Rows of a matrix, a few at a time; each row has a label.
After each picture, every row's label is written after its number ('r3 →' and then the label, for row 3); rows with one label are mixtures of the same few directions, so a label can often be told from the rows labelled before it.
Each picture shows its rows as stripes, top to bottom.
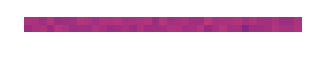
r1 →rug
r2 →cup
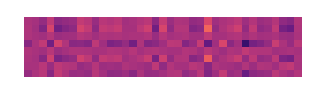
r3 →rug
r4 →rug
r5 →rug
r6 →cup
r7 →cup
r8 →rug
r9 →rug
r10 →cup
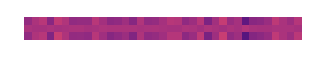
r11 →cup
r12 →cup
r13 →cup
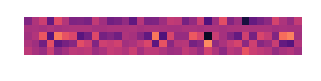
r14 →cup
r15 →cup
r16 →rug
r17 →rug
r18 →cup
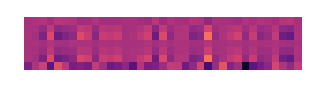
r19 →rug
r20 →rug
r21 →rug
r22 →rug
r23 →rug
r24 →rug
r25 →cup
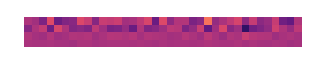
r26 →rug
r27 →cup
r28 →cup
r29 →rug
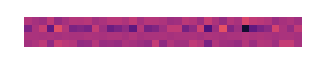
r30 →cup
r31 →cup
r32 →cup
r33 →rug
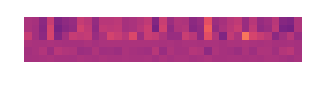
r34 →rug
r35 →rug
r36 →cup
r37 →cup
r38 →rug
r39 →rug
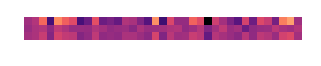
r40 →rug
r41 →cup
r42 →rug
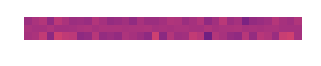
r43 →cup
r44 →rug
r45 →rug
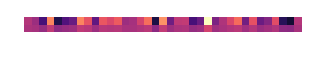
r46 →rug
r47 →rug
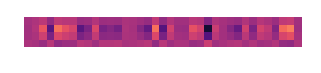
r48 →rug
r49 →rug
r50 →rug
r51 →rug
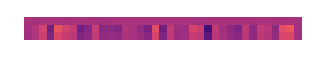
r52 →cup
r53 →rug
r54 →rug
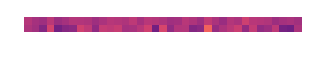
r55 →cup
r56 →rug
